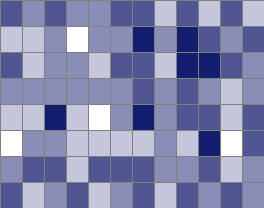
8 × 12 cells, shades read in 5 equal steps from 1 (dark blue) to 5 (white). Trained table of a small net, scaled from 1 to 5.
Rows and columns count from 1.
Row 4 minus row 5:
-1 -1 2 -1 -2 0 1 0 0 1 0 1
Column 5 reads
3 3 4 3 5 4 2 4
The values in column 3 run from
1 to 3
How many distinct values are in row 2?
5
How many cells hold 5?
4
